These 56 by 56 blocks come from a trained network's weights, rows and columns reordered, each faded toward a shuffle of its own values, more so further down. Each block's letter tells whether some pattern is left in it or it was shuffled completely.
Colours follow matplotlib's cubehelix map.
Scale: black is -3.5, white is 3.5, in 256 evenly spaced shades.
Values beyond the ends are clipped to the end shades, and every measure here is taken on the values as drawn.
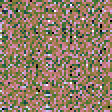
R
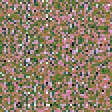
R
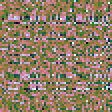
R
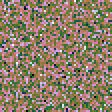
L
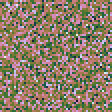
L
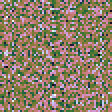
R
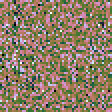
R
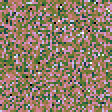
L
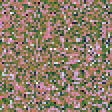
R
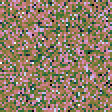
L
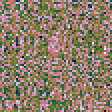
R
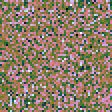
R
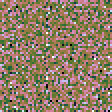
R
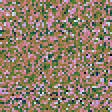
R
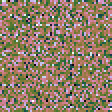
R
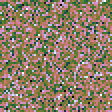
L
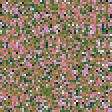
R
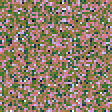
R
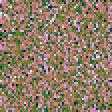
R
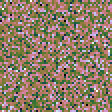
L
